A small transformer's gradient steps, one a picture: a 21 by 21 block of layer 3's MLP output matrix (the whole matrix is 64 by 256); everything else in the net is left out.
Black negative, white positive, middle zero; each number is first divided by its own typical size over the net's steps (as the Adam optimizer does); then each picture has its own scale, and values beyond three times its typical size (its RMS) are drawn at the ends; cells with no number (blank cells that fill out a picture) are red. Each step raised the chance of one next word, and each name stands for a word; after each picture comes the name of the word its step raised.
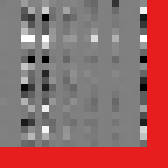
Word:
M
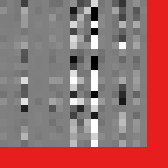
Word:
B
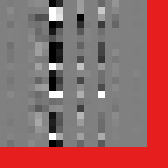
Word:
M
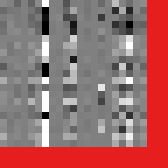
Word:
B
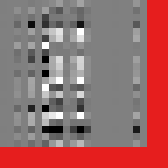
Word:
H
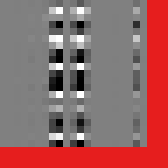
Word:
M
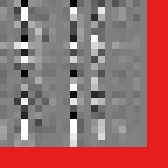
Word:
B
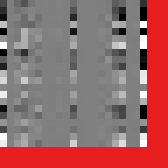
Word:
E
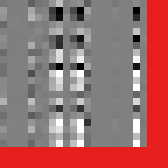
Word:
B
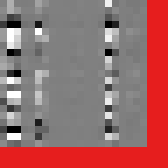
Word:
H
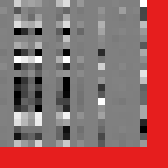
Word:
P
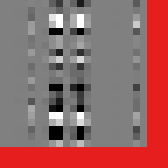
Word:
P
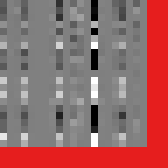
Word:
E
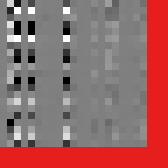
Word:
M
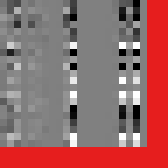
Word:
E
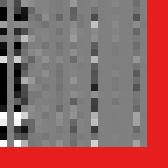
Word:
P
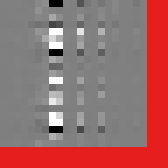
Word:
H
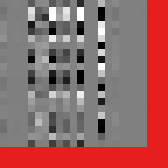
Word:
M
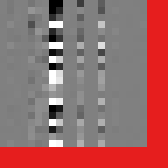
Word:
E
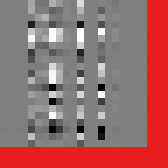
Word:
H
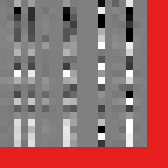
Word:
B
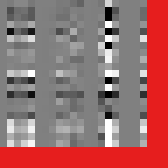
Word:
B
